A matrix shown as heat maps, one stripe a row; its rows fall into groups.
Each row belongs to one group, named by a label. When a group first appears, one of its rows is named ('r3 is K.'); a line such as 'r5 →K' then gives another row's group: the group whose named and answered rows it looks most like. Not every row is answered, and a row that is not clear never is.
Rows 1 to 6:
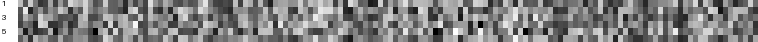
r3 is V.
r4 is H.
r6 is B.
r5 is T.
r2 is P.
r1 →T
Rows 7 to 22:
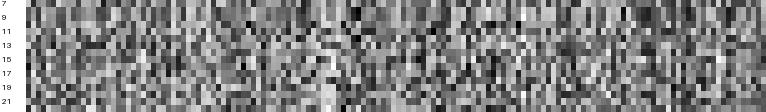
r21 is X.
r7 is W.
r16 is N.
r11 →W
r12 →P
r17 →N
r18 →W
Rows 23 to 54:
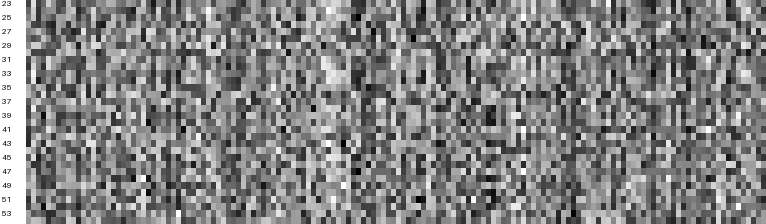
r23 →N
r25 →P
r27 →X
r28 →X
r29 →W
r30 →T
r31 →V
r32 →V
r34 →P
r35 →T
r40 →N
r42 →W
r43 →V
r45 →P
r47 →P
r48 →P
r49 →T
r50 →N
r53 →W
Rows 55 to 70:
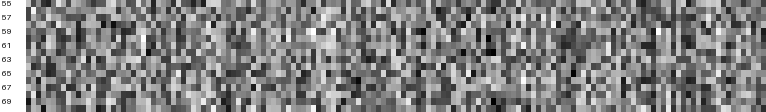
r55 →T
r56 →N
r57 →V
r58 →W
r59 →H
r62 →N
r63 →X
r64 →T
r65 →W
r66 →B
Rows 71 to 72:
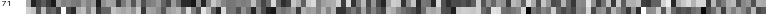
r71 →T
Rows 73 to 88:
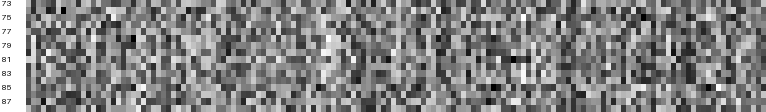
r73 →W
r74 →T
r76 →W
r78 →P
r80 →V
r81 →X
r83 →V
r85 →P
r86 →X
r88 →X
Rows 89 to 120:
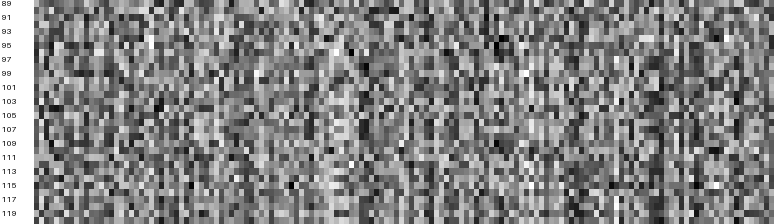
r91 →H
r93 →W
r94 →P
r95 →H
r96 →V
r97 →B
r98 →B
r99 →V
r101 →W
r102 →B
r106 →P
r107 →B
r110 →N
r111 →T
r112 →H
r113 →H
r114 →T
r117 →N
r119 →T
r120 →N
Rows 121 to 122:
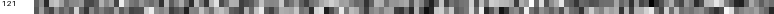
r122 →P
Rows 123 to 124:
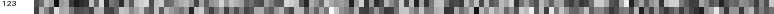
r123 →X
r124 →V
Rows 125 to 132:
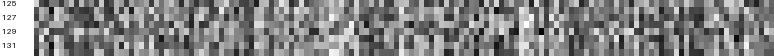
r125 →T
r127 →V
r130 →N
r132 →V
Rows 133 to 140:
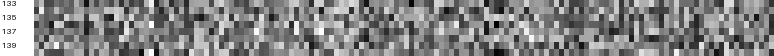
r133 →P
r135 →T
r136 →H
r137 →P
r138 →B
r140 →P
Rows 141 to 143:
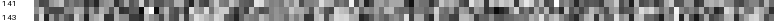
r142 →P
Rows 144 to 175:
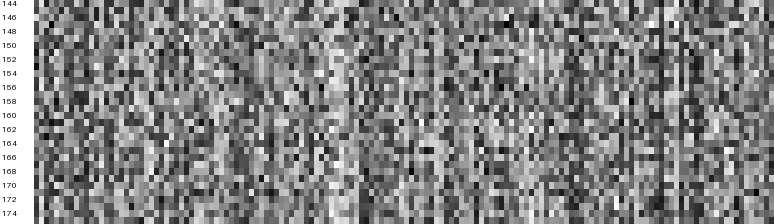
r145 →X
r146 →X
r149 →W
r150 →X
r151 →N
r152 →B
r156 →N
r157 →X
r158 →X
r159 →T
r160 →H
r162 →V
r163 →T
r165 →P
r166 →T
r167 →P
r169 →X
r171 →T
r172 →N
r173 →B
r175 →P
